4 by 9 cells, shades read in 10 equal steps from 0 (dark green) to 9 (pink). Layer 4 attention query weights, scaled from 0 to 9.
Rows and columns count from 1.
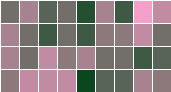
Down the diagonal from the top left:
4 4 7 7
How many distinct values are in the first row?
7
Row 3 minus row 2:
0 0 5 1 4 -1 -1 -5 -1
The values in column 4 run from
4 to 7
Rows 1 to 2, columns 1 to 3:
4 6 3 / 6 4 2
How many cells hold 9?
1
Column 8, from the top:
9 7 2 6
